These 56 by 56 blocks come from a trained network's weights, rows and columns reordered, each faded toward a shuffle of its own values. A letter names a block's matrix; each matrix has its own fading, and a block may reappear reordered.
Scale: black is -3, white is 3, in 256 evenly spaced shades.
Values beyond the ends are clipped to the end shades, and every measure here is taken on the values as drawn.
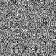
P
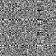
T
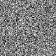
P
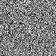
P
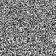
P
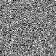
P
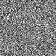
P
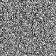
P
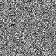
P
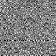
T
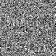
P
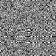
T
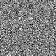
P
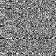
T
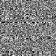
T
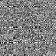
T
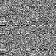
T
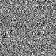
P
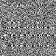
T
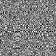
T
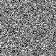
P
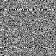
T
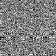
T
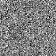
P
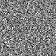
P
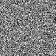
P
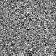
P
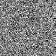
P
